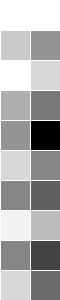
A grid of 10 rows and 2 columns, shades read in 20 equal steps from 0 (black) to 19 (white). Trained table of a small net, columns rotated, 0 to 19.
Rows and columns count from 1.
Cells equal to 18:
1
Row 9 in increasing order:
5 10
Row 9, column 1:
10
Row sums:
38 26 35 22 11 26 17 32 15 24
